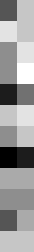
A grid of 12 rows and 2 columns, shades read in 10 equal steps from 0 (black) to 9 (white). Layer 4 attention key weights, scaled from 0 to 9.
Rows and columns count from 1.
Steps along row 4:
up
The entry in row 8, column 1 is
0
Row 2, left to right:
8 7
